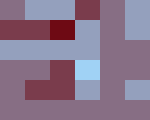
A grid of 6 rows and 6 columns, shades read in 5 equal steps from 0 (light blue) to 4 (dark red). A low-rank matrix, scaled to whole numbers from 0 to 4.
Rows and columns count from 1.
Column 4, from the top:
3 1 1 0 1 2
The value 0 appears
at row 4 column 4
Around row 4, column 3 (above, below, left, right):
1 3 2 0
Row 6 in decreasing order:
2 2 2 2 2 2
